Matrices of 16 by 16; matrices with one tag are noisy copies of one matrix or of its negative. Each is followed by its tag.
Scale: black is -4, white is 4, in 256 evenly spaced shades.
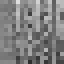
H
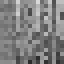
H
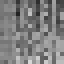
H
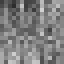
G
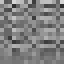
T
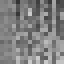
H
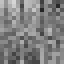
G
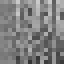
H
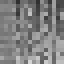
H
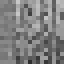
H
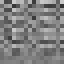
T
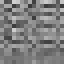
T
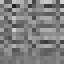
T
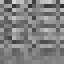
T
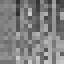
H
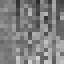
H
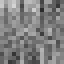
G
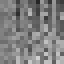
H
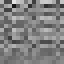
T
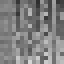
H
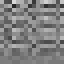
T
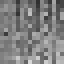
H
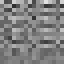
T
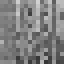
H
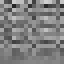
T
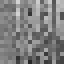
H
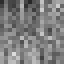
G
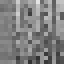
H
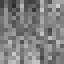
G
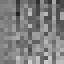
H
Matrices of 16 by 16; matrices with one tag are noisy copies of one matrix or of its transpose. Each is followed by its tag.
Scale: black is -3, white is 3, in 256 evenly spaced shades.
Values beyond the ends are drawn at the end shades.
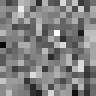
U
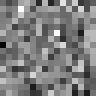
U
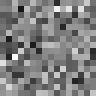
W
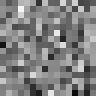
U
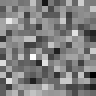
U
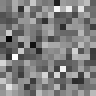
W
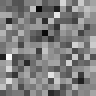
W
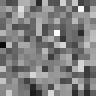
U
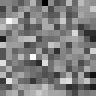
U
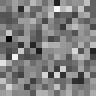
W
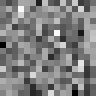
U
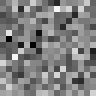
W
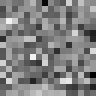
U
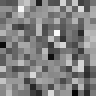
U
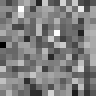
U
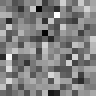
W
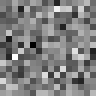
W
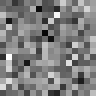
W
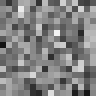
U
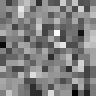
U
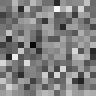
W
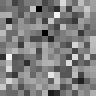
W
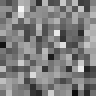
U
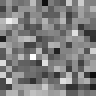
U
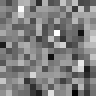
U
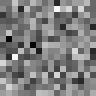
W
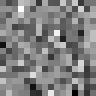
U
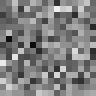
W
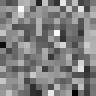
U
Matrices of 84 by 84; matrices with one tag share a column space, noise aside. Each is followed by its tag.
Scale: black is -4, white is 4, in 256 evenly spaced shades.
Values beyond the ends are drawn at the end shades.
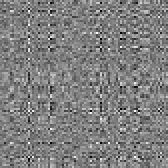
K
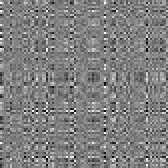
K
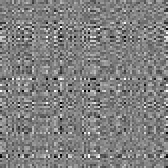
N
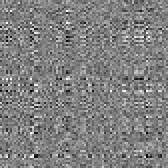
N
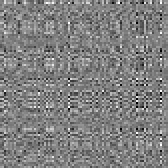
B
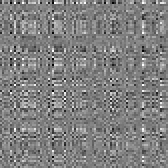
B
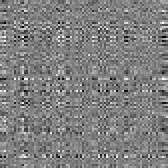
N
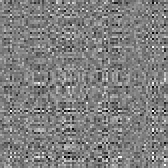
K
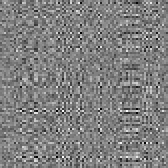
K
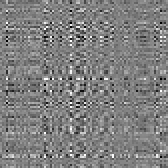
N
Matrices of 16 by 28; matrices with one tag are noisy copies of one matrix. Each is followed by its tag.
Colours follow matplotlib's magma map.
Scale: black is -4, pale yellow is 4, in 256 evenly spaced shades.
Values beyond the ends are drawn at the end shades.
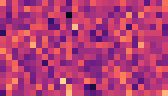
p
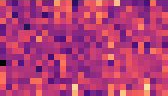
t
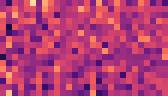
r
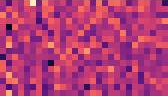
r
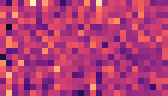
r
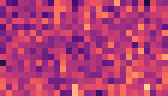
t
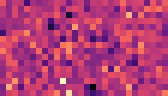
p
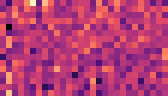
r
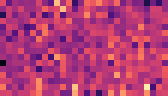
t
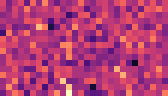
p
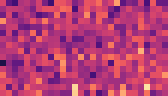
t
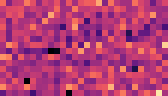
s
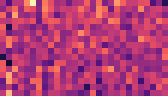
r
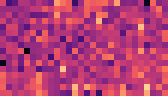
t
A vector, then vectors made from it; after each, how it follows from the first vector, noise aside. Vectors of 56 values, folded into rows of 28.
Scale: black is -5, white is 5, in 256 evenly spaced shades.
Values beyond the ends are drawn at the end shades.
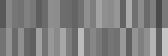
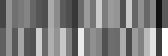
scaled up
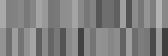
negated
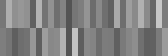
wrapped around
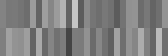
wrapped around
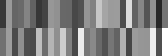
scaled up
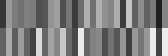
scaled up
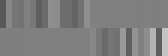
partly zeroed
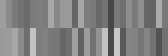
wrapped around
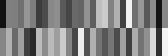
scaled up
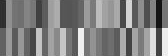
scaled up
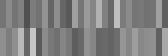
wrapped around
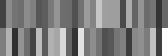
scaled up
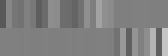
partly zeroed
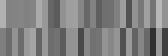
negated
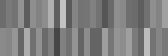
wrapped around
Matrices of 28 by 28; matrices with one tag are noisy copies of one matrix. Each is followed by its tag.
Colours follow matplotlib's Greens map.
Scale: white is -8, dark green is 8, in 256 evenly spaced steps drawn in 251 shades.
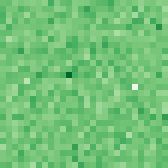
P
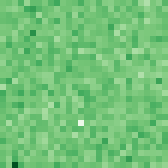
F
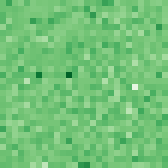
P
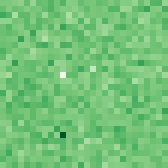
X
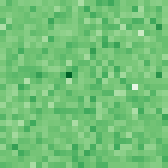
P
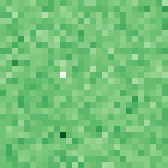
X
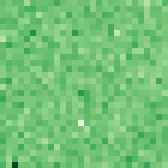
F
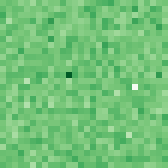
P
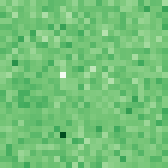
X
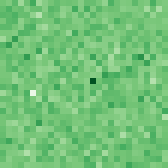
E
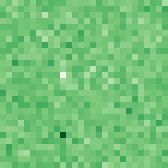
X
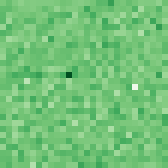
P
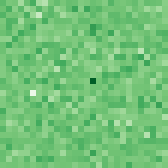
E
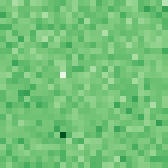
X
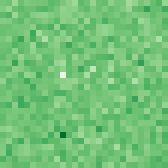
X
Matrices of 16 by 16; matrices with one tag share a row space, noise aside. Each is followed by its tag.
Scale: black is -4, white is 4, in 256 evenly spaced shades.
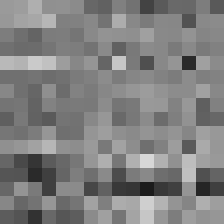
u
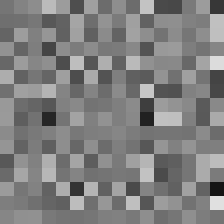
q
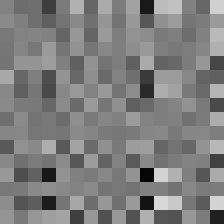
q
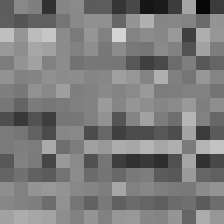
u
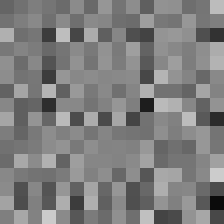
q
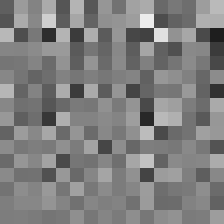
q
